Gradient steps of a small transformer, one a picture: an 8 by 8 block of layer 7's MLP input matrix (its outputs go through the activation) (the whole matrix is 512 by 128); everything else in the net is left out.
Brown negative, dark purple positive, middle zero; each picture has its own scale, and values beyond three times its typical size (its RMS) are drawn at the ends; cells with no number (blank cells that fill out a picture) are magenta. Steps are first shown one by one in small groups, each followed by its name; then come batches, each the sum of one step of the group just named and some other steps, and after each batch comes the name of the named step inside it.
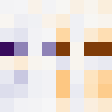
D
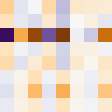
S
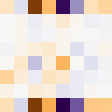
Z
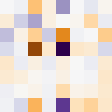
S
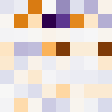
D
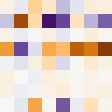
Z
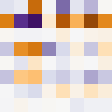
D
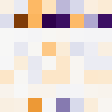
Z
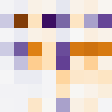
D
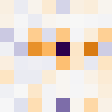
S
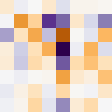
S
